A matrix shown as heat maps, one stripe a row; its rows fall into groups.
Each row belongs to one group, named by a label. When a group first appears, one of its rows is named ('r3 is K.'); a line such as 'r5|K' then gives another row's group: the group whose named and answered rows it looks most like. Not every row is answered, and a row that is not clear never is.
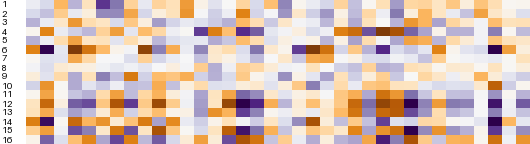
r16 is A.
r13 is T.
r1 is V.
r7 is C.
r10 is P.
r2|V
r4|T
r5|A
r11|T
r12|T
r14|C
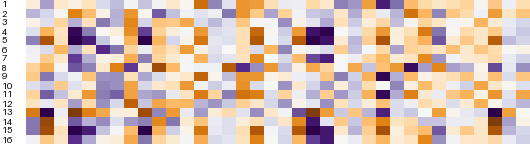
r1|A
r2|A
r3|V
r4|P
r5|P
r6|V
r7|P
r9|A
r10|V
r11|A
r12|V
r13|C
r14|P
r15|P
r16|P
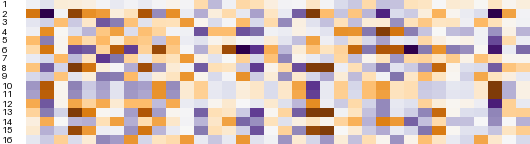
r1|A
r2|C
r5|C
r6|T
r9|V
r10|P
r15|C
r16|V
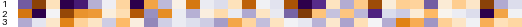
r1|P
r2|C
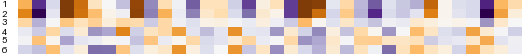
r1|C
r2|C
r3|C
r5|P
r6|V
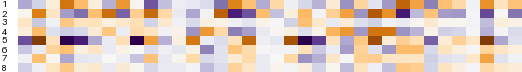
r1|A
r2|T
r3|C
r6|A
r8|A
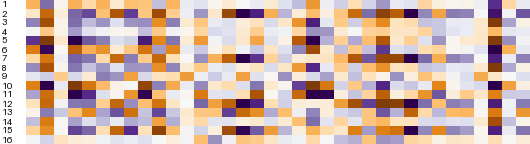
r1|C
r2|T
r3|P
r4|P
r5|P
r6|C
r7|T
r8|P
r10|C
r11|P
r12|T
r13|A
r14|P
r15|T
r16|A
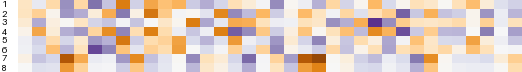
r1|V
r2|T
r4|T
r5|V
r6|V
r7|C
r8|C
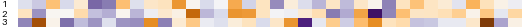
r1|V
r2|A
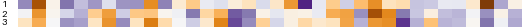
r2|T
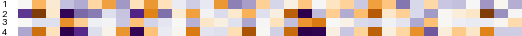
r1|T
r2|P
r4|P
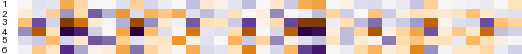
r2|V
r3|C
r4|P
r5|V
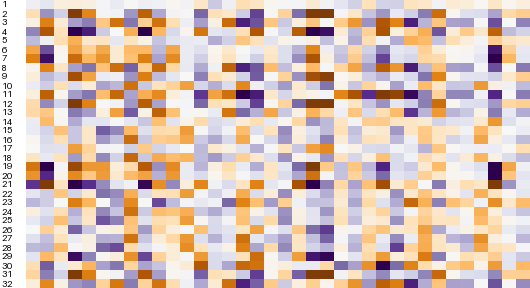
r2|C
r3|T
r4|P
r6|C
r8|T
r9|C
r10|V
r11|T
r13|T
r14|P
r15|V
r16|V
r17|C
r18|V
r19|C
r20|C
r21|P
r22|V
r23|A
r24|V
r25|V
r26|P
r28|V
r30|A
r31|C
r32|T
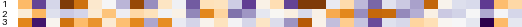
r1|C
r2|T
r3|C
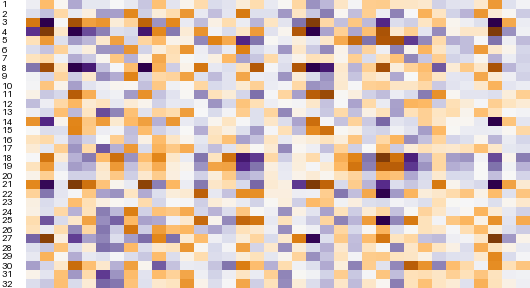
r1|P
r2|V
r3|C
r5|T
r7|T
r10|P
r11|C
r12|A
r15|C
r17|V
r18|T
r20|T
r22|A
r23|C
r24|V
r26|V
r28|V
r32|V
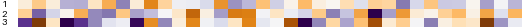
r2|A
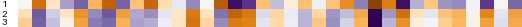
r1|T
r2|A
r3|A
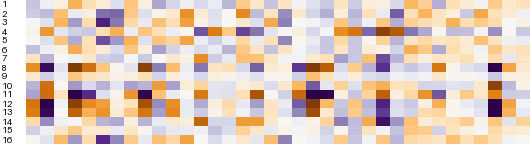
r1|A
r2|V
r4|T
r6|A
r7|A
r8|C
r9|C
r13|C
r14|A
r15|A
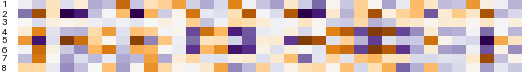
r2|P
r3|A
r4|T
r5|C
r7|P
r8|T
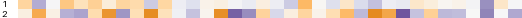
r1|C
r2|T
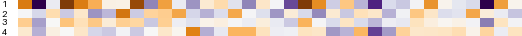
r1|C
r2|V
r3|C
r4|A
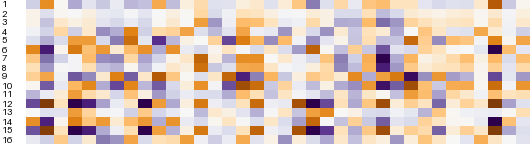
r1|P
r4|V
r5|A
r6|C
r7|A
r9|T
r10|A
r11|A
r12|P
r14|C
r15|P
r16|V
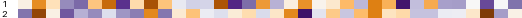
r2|P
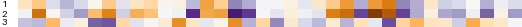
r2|T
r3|V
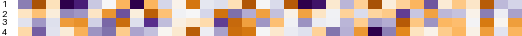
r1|P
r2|T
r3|A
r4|A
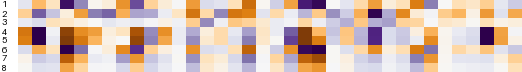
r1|P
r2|A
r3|A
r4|C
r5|C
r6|P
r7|C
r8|C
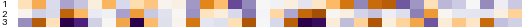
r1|T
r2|C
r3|P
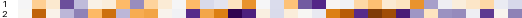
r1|P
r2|T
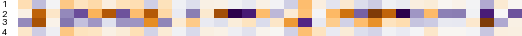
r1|C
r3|P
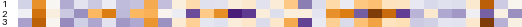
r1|P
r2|T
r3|P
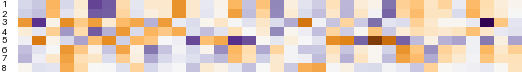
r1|V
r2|V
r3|C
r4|V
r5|T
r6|A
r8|C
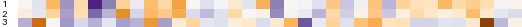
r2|V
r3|P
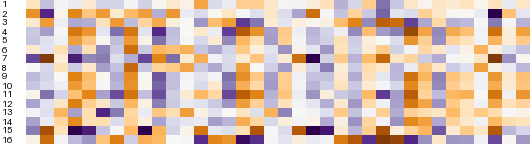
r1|A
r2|C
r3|T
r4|A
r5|A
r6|V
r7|P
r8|V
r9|A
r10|A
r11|A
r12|A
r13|V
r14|A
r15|P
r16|T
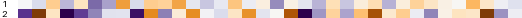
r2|P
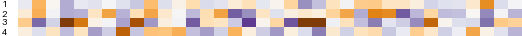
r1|P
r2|T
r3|C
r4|V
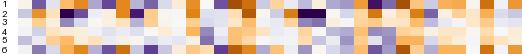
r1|A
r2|P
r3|P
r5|A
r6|A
